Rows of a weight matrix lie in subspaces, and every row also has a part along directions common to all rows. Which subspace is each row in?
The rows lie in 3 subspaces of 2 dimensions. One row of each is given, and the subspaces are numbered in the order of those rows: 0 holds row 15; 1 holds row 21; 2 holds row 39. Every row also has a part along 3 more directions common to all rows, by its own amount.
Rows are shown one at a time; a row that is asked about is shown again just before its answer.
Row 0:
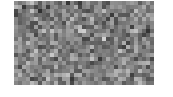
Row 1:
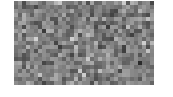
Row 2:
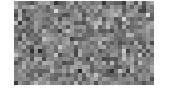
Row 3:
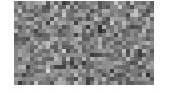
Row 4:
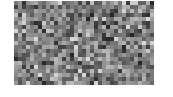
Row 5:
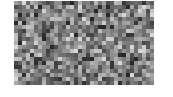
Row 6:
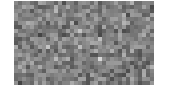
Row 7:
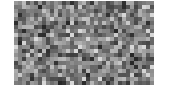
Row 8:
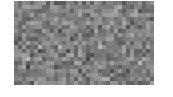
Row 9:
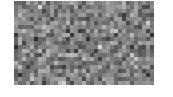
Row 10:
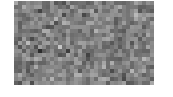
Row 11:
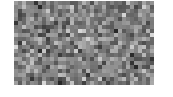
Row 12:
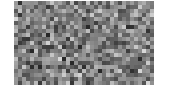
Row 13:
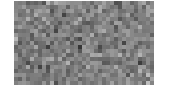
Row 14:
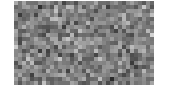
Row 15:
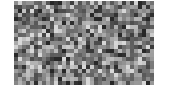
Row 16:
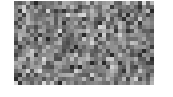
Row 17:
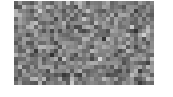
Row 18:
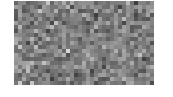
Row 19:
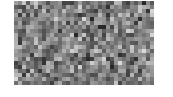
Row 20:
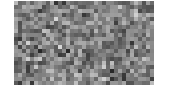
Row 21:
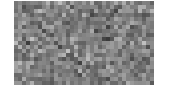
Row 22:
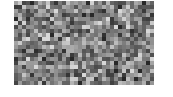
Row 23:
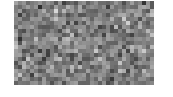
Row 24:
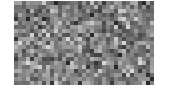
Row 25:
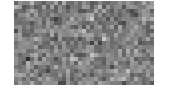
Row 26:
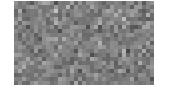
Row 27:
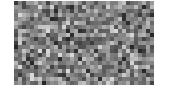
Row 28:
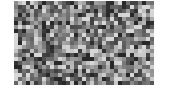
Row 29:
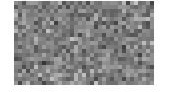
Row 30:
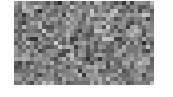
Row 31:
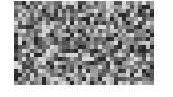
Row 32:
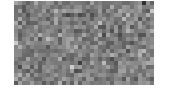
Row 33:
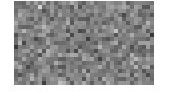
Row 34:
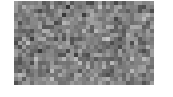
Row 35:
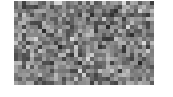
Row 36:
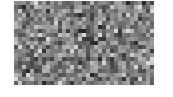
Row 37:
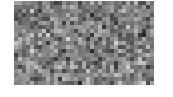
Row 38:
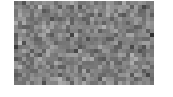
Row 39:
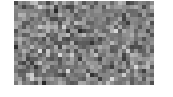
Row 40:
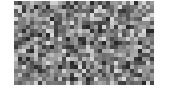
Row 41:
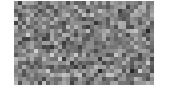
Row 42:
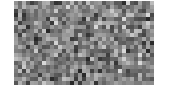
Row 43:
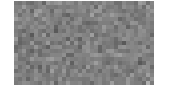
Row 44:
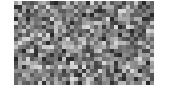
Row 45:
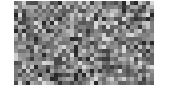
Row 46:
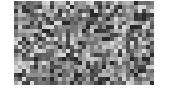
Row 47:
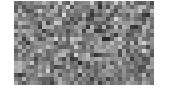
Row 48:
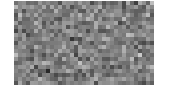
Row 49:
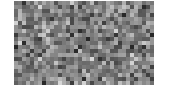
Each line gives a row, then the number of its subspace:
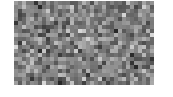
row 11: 2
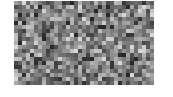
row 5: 2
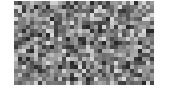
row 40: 0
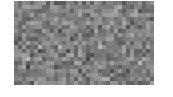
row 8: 1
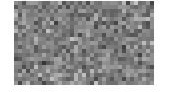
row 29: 1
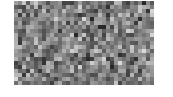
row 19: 2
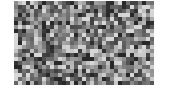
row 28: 2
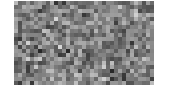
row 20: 1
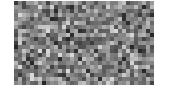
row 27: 2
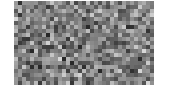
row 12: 0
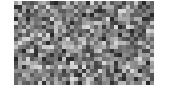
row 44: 0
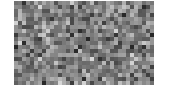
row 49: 2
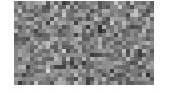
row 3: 0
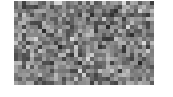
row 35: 1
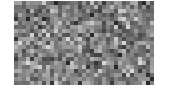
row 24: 0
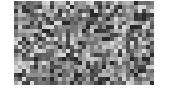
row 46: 1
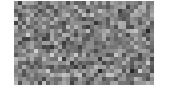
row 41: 0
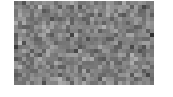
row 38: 2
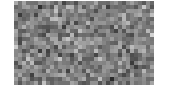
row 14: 2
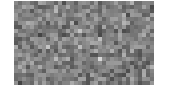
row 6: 2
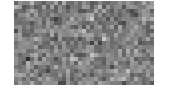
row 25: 0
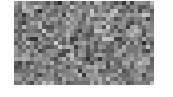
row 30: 1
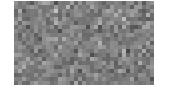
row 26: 1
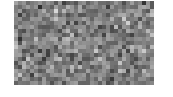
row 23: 2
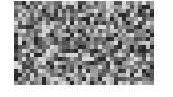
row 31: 2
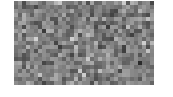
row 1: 1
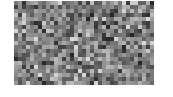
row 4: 1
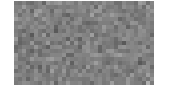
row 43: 0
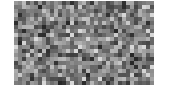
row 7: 2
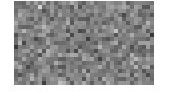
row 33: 2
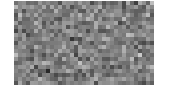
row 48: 1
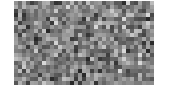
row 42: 1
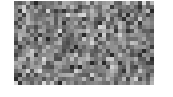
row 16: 2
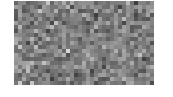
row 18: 1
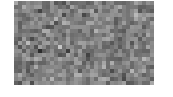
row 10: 1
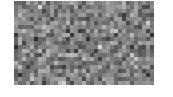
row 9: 2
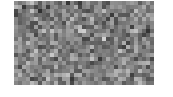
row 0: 0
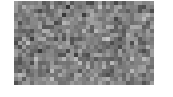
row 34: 1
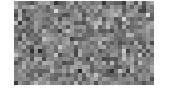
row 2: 1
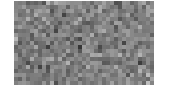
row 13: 0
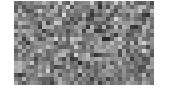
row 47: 1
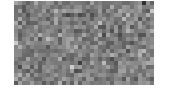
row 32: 2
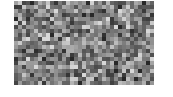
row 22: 0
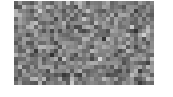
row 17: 0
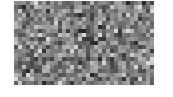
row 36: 2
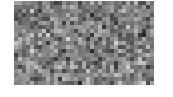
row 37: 0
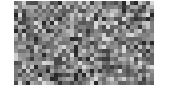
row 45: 1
